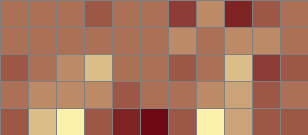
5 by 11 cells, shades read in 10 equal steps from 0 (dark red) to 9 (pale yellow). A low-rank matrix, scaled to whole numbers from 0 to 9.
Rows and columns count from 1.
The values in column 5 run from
1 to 4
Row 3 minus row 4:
-1 -1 0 2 1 0 -1 -1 1 -1 -1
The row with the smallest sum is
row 1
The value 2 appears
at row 1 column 7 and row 3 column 10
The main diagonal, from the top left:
4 4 5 5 1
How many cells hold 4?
22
